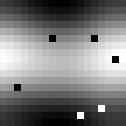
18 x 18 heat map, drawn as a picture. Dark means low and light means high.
Lone odd cells: 6, 2 higher and 4 lower than their neighbours. Calmest part: centre. Average level on the scale: 50%.
